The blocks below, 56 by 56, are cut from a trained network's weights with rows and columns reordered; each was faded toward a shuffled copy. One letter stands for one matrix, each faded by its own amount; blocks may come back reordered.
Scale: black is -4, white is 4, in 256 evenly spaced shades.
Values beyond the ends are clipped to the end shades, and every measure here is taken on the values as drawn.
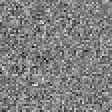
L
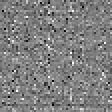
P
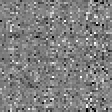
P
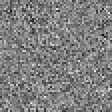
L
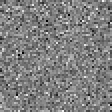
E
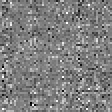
P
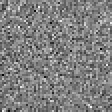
E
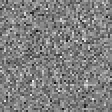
E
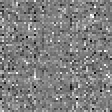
P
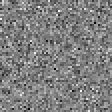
E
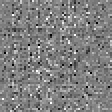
P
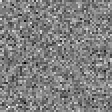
L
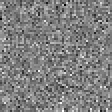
E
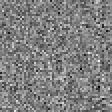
L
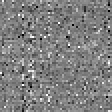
P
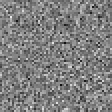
L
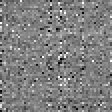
P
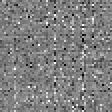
P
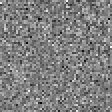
E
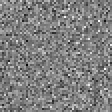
E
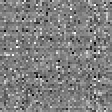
P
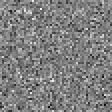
E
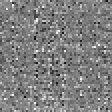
P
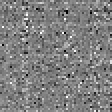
P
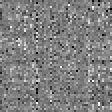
P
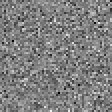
E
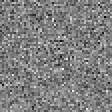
E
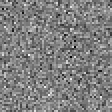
E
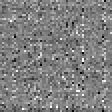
P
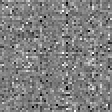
P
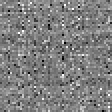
P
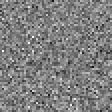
E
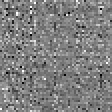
P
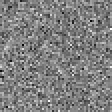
E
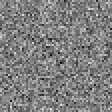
L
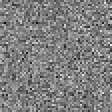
L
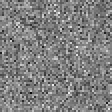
E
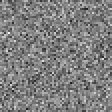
L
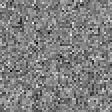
L
